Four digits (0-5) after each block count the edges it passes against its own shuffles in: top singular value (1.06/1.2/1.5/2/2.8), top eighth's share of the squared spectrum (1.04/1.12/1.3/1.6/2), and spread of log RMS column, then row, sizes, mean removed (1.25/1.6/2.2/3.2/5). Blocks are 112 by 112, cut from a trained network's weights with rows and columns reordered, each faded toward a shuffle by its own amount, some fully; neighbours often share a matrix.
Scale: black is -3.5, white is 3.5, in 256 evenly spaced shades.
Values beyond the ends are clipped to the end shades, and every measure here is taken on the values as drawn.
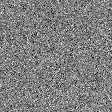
0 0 0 0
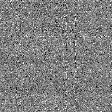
2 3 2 1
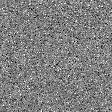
0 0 0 0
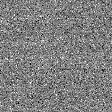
2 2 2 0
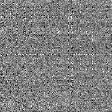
3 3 3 1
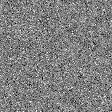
0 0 0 0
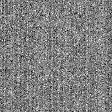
3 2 0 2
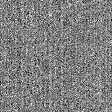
3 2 0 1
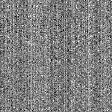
4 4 1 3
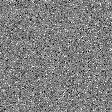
0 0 0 0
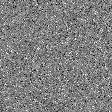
0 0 0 0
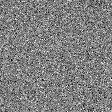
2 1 0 0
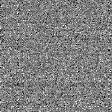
2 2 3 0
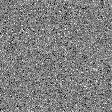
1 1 0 0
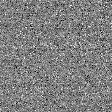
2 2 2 0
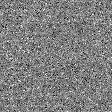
1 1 0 0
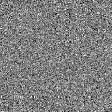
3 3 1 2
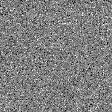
1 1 1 0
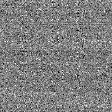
2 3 3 1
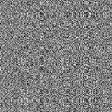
5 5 3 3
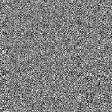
3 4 3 2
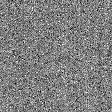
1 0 0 0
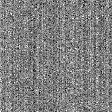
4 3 1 2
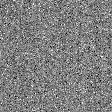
1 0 0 0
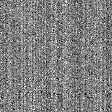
4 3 1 2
